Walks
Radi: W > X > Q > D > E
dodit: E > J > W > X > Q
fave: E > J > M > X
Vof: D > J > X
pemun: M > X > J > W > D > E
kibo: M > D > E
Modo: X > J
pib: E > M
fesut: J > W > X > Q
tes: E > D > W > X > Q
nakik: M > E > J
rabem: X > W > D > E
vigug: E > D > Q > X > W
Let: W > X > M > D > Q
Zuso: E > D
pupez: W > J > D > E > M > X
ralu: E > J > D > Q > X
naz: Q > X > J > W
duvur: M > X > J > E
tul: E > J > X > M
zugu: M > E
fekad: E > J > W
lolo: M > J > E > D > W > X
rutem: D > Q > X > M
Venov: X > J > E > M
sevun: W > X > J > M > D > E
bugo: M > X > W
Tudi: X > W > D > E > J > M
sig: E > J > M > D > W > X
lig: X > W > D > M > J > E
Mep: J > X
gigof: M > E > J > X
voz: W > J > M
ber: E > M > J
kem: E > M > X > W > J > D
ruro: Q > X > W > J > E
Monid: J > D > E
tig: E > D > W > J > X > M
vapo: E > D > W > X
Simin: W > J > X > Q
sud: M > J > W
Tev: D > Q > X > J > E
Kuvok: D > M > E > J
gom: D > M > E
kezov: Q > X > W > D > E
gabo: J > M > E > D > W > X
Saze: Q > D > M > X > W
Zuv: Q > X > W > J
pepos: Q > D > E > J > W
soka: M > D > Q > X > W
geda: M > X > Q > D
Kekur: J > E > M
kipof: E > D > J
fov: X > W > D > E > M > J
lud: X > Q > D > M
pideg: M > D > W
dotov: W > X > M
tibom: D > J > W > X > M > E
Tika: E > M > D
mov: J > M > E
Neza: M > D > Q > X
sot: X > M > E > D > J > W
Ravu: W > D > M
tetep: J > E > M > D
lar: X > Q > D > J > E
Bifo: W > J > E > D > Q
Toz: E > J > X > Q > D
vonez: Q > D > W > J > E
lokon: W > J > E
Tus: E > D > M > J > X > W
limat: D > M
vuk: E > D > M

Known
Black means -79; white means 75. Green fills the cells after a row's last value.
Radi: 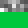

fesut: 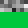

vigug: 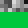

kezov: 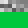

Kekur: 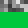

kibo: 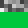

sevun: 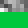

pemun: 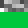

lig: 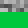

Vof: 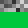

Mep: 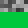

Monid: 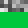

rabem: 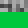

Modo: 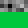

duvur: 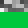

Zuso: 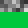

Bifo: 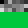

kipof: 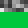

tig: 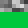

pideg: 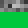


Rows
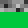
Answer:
fave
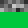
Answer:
Neza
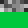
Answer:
Simin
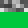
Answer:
ber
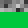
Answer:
sig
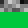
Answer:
geda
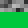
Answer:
vapo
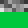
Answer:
Let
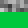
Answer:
lar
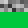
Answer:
Zuv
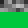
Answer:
lolo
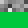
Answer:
naz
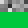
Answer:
Saze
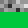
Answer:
limat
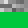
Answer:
vonez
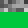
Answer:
gabo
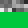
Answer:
tes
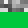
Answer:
mov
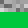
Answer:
Tev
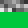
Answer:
dodit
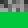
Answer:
pupez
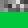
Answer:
dotov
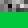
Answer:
lud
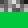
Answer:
Toz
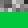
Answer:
Tus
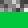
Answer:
Tika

